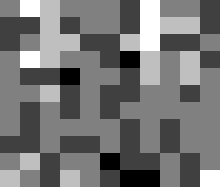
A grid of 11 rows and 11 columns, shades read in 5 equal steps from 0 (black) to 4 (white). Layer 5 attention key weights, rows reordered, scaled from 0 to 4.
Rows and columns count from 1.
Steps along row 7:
down up down up down up same same same same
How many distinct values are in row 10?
4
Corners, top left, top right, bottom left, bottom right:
2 1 3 4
